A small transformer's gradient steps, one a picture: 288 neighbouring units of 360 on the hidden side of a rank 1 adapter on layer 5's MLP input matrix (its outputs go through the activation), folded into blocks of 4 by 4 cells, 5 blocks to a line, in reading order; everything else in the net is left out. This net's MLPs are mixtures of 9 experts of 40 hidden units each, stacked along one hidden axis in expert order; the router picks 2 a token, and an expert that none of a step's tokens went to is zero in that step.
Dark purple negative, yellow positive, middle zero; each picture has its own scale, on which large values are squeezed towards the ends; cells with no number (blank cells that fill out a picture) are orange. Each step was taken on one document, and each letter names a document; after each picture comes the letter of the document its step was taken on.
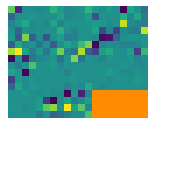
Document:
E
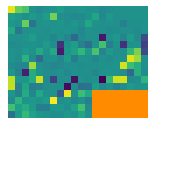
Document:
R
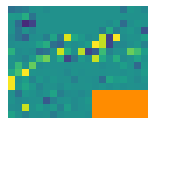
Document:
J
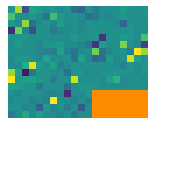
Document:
R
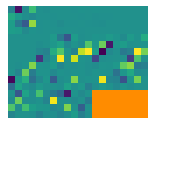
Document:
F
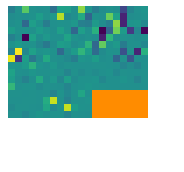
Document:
E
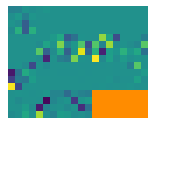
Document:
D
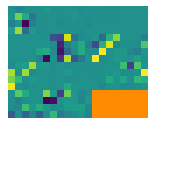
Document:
D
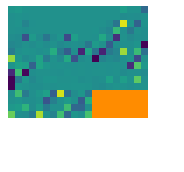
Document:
D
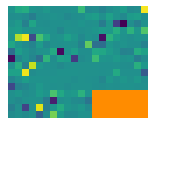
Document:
J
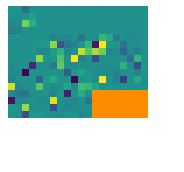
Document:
R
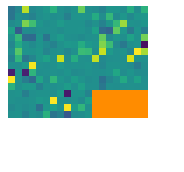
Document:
E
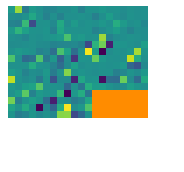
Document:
F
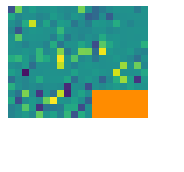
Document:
F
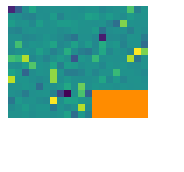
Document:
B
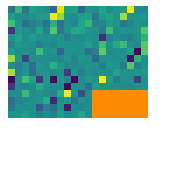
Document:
B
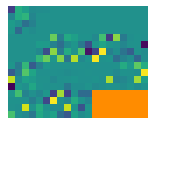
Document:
D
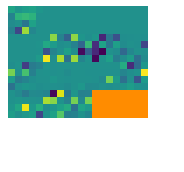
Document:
D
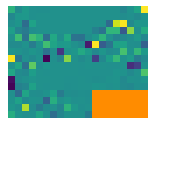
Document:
J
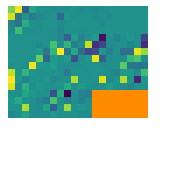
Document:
R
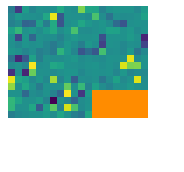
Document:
B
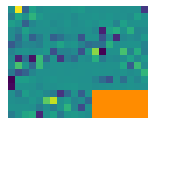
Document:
D
